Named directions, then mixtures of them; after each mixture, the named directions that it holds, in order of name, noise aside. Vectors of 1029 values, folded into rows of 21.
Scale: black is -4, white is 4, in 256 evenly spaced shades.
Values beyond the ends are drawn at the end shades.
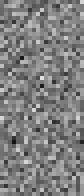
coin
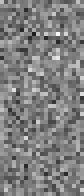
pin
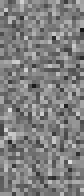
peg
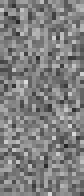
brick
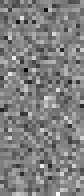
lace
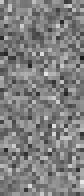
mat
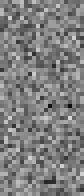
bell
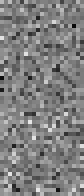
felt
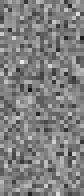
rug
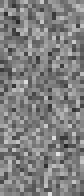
brick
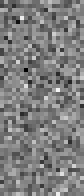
brick, lace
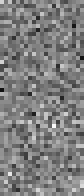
felt, mat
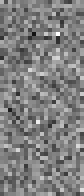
mat, pin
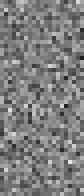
peg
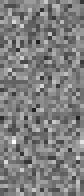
coin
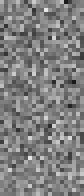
bell, mat, rug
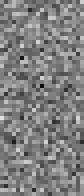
coin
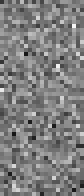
felt, mat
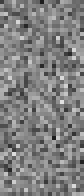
bell, brick, mat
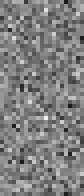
bell, rug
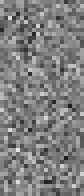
bell, pin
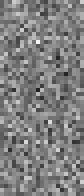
coin, pin
